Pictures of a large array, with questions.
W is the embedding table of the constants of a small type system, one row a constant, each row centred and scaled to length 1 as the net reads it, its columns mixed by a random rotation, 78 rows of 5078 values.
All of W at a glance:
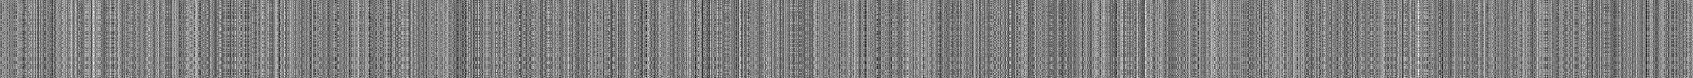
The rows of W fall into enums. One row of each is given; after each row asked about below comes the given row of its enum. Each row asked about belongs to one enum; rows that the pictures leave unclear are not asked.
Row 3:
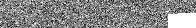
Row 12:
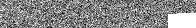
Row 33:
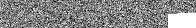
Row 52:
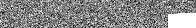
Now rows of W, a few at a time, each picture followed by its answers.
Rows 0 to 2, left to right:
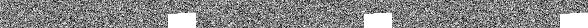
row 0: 33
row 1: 3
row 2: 33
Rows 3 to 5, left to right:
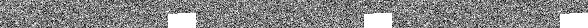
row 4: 52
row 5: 3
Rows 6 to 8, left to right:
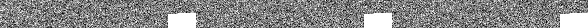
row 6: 12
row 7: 52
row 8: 52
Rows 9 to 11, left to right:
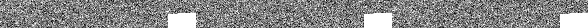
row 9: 3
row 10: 52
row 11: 12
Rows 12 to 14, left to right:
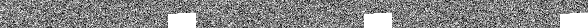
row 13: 3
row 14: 33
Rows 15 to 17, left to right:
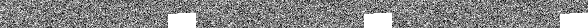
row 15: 12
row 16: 3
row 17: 3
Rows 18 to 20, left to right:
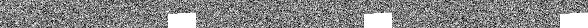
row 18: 3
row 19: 33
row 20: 33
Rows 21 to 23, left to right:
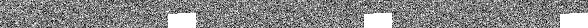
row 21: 3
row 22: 52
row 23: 52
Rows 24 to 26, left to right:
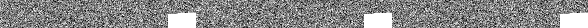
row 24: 33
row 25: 12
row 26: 33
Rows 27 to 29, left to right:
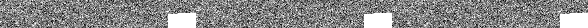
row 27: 3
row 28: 12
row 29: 3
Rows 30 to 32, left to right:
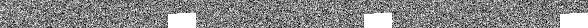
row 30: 12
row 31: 33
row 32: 52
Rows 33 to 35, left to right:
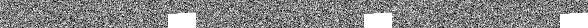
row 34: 33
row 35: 12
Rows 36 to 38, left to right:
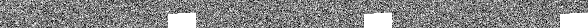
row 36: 3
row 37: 33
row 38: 52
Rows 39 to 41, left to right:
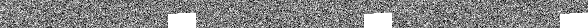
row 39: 12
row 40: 33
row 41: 3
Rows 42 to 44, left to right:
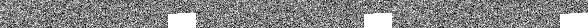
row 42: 12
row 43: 52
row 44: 12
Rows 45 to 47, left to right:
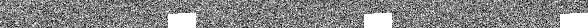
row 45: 3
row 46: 12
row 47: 52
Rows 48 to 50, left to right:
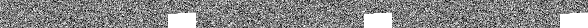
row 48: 33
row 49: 3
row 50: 33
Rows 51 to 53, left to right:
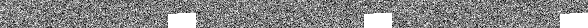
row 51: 12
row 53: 3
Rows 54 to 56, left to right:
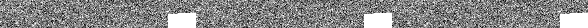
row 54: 3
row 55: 12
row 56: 3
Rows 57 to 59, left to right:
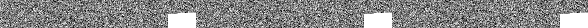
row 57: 33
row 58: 33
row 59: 33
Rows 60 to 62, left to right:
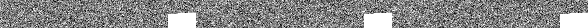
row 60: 33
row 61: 3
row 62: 12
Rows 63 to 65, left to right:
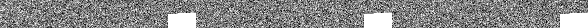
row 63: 12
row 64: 33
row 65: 52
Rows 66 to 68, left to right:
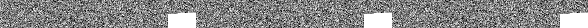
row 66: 33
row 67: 33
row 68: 33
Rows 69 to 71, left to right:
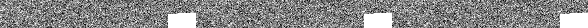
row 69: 12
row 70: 3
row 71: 3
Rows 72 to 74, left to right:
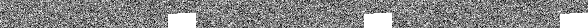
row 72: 52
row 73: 3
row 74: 3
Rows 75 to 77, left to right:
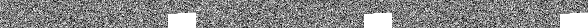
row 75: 33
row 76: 12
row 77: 33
